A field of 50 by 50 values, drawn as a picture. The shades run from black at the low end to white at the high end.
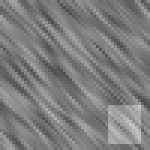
In the bottom right lies a patch that is higher than the rest. The halves do not mirror each other. The bottom right is the ninth with the highest average. Streaks slant down to the right.
